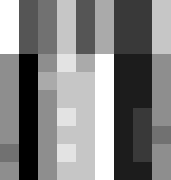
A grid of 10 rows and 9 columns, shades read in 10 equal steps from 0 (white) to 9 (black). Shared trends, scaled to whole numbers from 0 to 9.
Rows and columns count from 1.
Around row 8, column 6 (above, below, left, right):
0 0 2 8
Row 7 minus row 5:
0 0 1 -1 0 0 0 -1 0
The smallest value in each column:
0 6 3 1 2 0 7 7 2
